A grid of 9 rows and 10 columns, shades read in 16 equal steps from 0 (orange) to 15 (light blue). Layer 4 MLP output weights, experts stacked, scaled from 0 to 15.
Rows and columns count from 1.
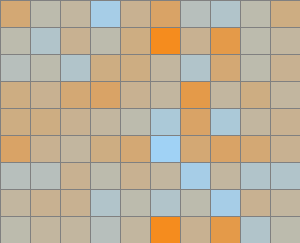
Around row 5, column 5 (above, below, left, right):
8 6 9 13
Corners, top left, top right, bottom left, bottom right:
6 7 10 10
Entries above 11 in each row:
2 1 2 0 2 1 3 3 1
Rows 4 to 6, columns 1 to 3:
7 8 6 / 7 7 8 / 5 8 9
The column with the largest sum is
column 4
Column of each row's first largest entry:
4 2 3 6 6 6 7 8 9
